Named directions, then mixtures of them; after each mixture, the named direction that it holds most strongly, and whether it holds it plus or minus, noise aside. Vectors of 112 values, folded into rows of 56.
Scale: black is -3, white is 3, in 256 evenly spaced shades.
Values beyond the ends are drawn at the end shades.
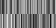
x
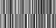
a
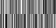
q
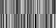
a, minus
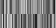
x, plus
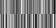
q, plus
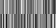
q, plus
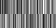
q, minus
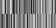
a, minus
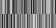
x, minus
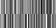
a, plus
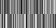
q, minus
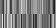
x, plus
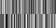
q, plus
